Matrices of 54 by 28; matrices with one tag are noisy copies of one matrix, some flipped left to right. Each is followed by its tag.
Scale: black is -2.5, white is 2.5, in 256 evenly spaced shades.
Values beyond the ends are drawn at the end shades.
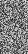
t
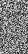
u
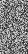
t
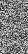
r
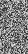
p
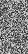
p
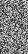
t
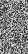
p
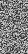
r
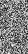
p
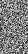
u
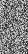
t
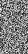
u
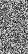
p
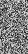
p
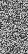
r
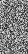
t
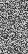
r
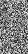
p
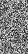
p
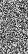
p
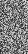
t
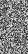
p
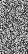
t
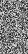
p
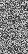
r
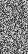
t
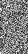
u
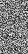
r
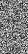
r
